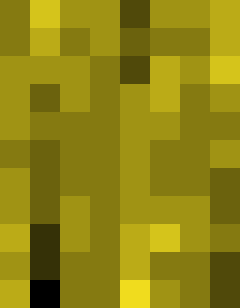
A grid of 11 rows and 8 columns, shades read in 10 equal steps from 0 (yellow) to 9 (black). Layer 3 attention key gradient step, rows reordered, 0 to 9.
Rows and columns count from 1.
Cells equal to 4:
32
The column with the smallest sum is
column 6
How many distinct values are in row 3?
5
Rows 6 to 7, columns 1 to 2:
4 5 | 3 5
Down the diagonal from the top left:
4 2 3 4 3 4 4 5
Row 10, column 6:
4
